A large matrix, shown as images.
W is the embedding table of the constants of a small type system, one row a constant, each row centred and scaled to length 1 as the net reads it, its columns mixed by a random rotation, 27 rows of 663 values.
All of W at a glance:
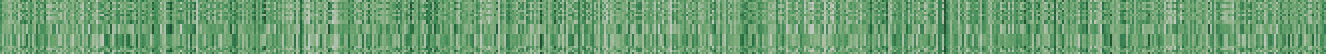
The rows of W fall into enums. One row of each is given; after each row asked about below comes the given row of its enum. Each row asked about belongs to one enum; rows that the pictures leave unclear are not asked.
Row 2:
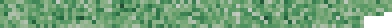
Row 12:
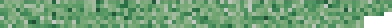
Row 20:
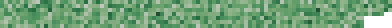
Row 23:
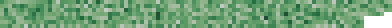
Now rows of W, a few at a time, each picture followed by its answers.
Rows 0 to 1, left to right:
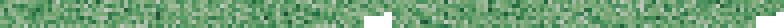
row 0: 23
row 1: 12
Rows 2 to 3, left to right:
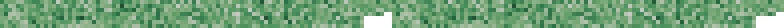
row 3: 2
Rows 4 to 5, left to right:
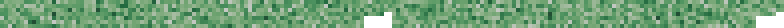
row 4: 12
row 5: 23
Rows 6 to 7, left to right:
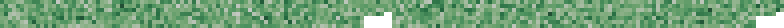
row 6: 2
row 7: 20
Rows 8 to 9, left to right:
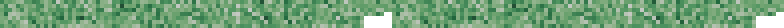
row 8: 2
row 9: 2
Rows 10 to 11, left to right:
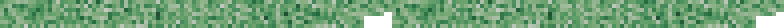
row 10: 23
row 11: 23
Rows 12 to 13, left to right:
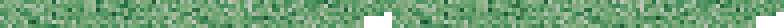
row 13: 12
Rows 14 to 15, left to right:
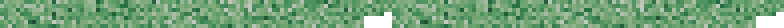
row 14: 12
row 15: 12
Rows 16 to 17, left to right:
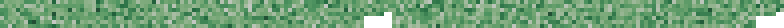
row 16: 12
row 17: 20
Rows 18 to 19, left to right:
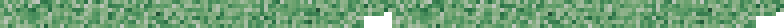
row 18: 20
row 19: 20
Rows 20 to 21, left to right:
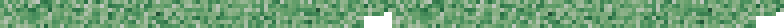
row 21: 20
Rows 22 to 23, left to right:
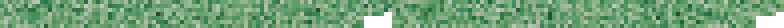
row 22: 20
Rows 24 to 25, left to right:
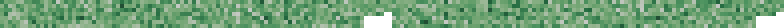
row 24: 2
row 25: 12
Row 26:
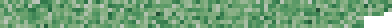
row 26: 20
